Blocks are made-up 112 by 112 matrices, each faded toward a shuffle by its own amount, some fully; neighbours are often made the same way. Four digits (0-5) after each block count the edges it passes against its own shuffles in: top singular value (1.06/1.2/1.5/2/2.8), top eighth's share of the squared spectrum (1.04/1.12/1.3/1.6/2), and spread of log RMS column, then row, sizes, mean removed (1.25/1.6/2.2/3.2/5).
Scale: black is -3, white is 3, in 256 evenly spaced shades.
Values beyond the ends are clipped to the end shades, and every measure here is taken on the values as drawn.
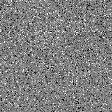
3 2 1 0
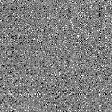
4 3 2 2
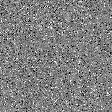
3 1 0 0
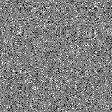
4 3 1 1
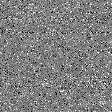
1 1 0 2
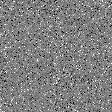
0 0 1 0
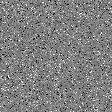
0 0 0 0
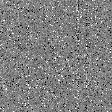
1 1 2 0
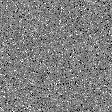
0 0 0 0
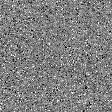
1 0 0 1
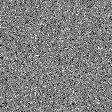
0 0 0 0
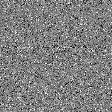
0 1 0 2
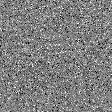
0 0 0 1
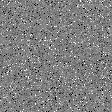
0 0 0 0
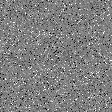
0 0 0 0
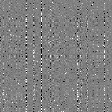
5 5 3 1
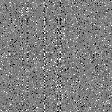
4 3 2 1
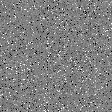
2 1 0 0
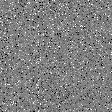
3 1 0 0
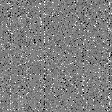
3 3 2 1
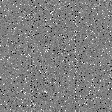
3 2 1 0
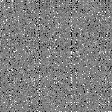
4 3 2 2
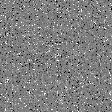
3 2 1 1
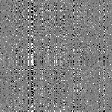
5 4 4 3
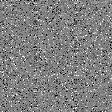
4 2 1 1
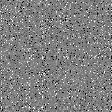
4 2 2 1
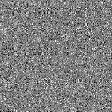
4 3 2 2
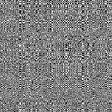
5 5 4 4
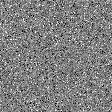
1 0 0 0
